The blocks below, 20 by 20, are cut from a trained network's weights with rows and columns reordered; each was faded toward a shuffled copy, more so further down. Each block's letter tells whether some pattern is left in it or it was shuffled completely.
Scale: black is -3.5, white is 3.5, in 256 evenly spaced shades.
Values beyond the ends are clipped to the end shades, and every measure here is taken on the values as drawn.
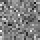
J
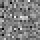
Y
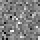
J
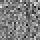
J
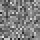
Y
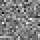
J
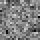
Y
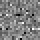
Y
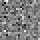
J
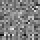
Y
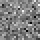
J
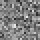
J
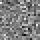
Y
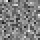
J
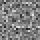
Y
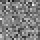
J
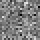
Y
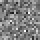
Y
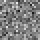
J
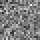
Y
